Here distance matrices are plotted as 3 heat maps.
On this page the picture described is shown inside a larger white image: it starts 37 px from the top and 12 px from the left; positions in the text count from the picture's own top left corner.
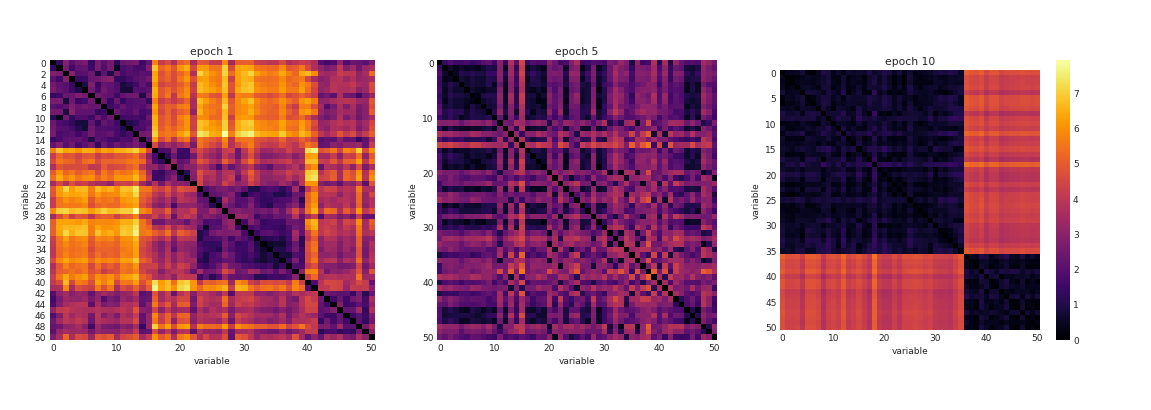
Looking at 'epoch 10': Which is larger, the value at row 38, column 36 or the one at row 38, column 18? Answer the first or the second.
the second
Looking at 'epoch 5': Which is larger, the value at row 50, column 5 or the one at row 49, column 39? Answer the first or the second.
the second
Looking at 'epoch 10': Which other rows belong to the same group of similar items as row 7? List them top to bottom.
0, 1, 2, 3, 4, 5, 6, 8, 9, 10, 11, 12, 13, 14, 15, 16, 17, 18, 19, 20, 21, 22, 23, 24, 25, 26, 27, 28, 29, 30, 31, 32, 33, 34, 35
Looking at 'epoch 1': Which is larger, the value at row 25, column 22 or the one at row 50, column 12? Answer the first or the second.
the second
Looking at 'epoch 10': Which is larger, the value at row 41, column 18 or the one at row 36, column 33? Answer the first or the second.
the first
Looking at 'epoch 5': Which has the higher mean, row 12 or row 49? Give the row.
49
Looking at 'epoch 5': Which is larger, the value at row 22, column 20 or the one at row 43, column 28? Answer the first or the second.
the second
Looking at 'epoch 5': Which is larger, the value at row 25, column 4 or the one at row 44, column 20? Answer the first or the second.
the second
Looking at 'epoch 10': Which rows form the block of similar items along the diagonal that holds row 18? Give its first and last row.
0 to 35
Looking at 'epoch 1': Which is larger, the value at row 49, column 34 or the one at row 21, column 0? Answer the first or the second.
the second
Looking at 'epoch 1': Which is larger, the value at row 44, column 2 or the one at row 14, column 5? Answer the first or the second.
the first
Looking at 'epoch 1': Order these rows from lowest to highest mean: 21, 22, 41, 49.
49, 22, 21, 41
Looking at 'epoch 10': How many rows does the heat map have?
51
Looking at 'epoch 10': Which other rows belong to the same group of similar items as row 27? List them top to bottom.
0, 1, 2, 3, 4, 5, 6, 7, 8, 9, 10, 11, 12, 13, 14, 15, 16, 17, 18, 19, 20, 21, 22, 23, 24, 25, 26, 28, 29, 30, 31, 32, 33, 34, 35
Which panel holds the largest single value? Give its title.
epoch 1
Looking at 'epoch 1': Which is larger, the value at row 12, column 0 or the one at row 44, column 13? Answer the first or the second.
the second
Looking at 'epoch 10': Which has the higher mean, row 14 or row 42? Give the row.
42
